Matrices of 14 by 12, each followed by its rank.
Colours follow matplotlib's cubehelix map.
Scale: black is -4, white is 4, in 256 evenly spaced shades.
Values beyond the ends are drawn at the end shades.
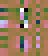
two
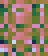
two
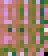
two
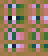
one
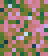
full rank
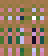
one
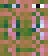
two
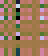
one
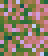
full rank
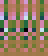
one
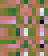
two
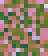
full rank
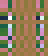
one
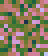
full rank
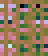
two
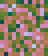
full rank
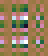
one
